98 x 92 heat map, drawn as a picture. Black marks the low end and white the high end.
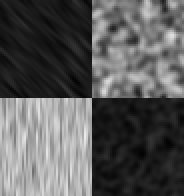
The table splits into 2 rows of 2 panels. Panel 1,1: very low, slanting down to the right, faint in contrast. Panel 1,2: middling, blotchy, strong in contrast. Panel 2,1: high, streaked downward. Panel 2,2: very low, blotchy, faint in contrast.
